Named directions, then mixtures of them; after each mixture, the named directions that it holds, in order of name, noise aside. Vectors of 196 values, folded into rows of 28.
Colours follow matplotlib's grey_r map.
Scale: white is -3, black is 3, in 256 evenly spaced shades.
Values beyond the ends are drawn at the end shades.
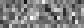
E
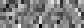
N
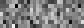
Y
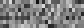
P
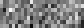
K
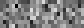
E, Y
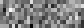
K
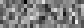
E, K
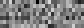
P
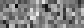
E, Y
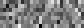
N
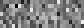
N, Y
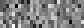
N, Y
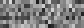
P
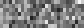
E, P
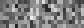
E, Y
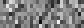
K, N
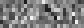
E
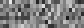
P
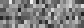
K, P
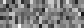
N, P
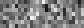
E, Y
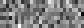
N, P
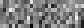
K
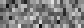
E, N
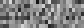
P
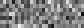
N, P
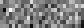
K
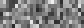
N, Y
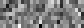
N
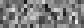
E, K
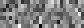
N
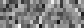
N
